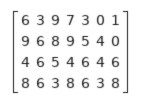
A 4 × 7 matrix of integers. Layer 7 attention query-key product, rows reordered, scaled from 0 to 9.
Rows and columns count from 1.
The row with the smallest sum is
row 1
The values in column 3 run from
3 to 9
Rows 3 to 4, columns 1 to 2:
4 6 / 8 6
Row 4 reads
8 6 3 8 6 3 8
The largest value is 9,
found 3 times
